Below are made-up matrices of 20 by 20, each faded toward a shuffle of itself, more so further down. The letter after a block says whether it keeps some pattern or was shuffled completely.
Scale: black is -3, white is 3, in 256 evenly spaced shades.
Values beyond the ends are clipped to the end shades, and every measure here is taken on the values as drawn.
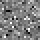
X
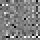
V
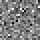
X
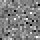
X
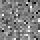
X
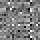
V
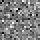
X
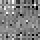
V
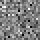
X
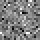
X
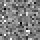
X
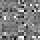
V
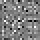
V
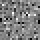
X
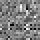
V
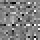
V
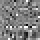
V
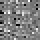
V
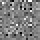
V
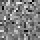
X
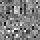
V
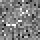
X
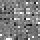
V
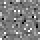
X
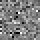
V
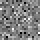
X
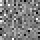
V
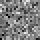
X
